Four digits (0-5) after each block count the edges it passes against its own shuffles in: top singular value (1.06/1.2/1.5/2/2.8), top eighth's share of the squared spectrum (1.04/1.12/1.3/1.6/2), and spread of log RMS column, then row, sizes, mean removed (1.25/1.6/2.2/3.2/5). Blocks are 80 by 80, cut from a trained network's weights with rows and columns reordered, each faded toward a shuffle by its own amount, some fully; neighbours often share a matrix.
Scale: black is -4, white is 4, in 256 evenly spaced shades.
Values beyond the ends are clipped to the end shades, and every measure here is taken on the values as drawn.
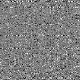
3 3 1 3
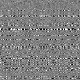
4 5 0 4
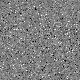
2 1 0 0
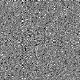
3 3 2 1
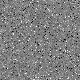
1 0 0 0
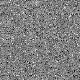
3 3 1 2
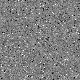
0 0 0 0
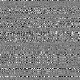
4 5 1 4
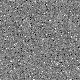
0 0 0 0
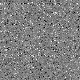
2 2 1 1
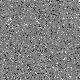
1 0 0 0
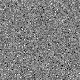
2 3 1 1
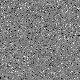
2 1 0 1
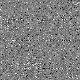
3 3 1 2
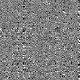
3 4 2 2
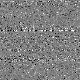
3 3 0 3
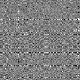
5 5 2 3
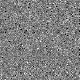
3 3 1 1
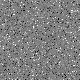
0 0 0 0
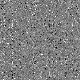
3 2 2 0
